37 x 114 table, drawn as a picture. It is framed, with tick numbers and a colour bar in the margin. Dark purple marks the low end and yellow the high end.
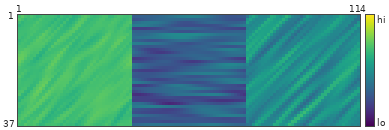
It is made of 1 by 3 panels. Panel 1,1: high, slanting up to the right, faint in contrast. Panel 1,2: low, streaked across. Panel 1,3: middling, slanting up to the right.
